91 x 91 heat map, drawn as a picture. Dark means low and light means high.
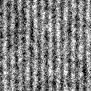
Stripes: upright, repeating 12 times. Seam: none. Average level on the scale: 50%. Grain: streaks running down. Odd rows or columns: none.
